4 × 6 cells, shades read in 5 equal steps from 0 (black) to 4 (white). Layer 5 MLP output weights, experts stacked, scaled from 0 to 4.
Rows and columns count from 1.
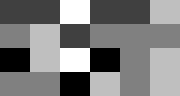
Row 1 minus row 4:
-1 -1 4 -2 -1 0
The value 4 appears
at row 1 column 3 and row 3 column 3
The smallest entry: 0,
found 3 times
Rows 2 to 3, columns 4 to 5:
2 2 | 0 2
